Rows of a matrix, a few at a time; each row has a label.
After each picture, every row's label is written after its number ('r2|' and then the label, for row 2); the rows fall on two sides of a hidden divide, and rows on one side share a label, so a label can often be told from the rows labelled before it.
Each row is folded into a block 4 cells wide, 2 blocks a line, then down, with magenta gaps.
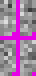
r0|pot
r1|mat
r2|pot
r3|pot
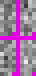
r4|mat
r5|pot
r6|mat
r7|pot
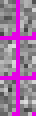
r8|mat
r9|pot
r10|pot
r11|pot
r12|mat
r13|pot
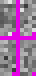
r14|mat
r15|mat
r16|mat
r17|mat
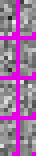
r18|pot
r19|pot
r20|mat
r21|mat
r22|pot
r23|mat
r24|pot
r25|pot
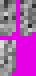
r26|mat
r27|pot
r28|mat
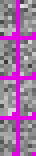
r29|mat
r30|pot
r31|mat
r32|pot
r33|pot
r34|pot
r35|pot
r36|pot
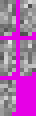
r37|pot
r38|pot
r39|pot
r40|pot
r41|pot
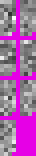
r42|pot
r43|pot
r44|mat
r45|mat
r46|pot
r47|mat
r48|pot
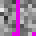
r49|mat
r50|mat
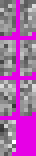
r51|mat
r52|mat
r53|mat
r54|mat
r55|mat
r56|pot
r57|pot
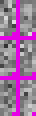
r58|pot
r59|mat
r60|mat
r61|pot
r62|mat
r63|mat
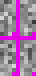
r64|mat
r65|mat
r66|pot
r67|pot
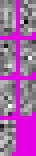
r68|pot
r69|mat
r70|mat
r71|mat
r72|mat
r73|mat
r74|pot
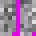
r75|pot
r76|pot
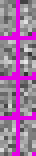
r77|mat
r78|pot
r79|pot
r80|pot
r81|mat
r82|mat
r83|mat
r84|pot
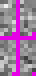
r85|pot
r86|mat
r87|pot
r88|mat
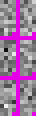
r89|pot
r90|mat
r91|mat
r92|mat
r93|mat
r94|pot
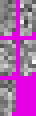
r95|mat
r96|mat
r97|mat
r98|pot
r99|mat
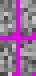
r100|mat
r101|pot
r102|mat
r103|mat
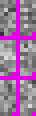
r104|mat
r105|mat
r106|pot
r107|mat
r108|mat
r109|mat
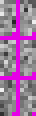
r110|mat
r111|pot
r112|pot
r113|mat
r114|mat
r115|mat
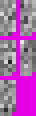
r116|pot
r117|mat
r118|pot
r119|mat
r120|pot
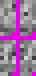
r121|pot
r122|pot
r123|pot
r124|pot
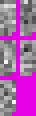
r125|pot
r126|mat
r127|pot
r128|mat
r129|pot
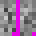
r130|pot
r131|mat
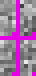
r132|pot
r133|mat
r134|mat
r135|pot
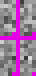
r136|mat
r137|pot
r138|mat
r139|mat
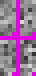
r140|pot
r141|pot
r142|mat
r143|mat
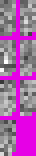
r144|mat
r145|pot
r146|pot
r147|mat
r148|pot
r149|pot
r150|pot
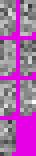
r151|pot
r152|pot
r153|pot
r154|mat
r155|pot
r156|pot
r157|mat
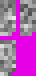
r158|pot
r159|mat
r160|pot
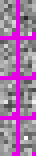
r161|pot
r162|mat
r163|pot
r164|pot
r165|pot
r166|pot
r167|mat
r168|pot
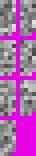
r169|mat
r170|pot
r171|pot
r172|pot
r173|mat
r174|pot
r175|mat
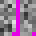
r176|pot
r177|mat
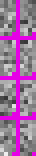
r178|mat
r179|mat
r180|mat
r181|pot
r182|mat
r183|mat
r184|mat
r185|mat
